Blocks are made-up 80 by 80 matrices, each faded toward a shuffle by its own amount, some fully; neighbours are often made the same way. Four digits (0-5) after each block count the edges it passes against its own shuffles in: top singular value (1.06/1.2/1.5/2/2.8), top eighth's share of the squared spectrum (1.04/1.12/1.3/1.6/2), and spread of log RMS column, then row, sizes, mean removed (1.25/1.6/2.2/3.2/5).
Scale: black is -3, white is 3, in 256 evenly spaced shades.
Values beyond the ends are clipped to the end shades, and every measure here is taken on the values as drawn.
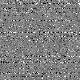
2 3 0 3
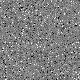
0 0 0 0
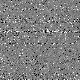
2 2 0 2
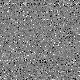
1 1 0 2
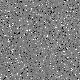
0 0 0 0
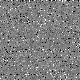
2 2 0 2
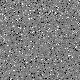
0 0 0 0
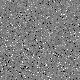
0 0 0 0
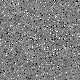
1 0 0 0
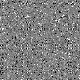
4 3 2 1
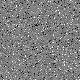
0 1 0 0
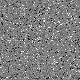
2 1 0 1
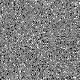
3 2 0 1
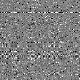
4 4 2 3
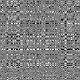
5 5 3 4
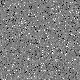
1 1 0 0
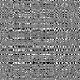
5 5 3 4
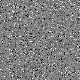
3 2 0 1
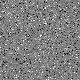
0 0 0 1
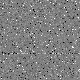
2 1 0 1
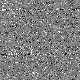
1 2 0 2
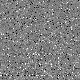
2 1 0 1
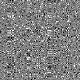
4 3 2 2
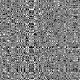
5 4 3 3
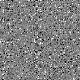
4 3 2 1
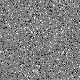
3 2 0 0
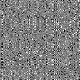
4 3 2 2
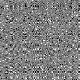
4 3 2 2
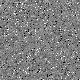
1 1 0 0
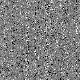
1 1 2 0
